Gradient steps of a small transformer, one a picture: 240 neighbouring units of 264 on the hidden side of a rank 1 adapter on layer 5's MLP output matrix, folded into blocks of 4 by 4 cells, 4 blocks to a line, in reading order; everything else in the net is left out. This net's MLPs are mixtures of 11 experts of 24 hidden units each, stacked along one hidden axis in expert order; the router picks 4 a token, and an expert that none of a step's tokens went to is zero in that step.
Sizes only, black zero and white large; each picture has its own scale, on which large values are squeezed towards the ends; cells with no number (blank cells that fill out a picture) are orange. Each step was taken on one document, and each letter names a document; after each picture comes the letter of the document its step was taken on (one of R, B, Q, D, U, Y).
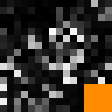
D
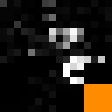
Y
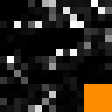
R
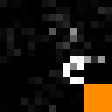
Y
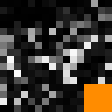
D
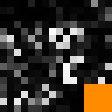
D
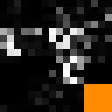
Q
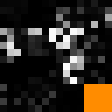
Q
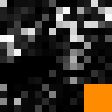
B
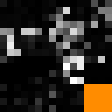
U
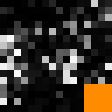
D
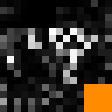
D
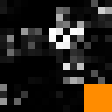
Q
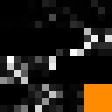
R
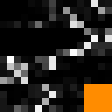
R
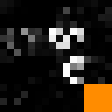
Q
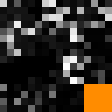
B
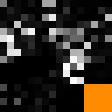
U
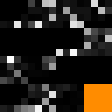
R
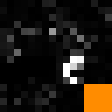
Q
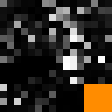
U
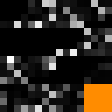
R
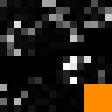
B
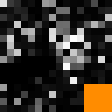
U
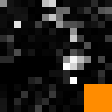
B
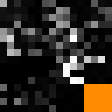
U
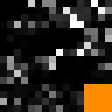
R
